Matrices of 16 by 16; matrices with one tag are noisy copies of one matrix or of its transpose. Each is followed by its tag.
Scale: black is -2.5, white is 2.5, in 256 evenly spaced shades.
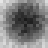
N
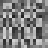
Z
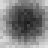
N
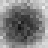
N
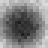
N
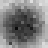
N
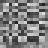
Z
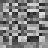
Z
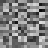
Z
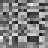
Z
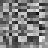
Z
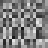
Z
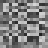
Z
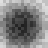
N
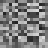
Z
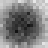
N
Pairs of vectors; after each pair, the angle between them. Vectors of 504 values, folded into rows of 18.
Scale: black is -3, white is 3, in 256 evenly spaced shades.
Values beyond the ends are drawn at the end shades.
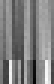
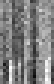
nearly parallel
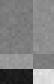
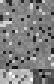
partly opposed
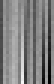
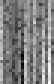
nearly opposite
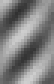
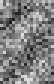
partly aligned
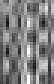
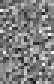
orthogonal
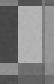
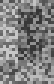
partly opposed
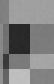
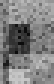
nearly parallel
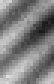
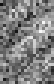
partly opposed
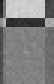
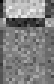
nearly parallel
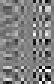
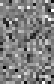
partly opposed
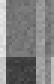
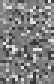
orthogonal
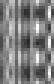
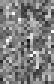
partly aligned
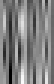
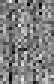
partly aligned
